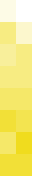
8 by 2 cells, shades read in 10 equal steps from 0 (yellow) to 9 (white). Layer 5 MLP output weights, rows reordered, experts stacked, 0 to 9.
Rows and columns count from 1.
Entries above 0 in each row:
2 2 2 2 2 2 1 2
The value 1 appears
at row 6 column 1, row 8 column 1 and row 8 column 2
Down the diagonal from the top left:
8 7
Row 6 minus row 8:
0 1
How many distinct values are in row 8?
1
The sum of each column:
29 30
